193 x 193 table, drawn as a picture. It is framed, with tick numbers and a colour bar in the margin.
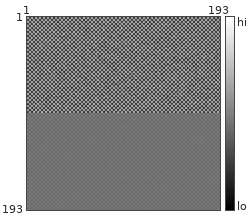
A checkerboard runs through the table. No single row or column stands out from its neighbours. The halves do not mirror each other. A horizontal seam about 50% of the way down splits the table, and the bottom part is calmer.
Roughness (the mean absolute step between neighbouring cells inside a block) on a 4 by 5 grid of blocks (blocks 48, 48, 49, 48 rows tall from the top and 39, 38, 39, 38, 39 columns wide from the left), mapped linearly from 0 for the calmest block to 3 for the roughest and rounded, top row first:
33333 / 33333 / 00000 / 00000
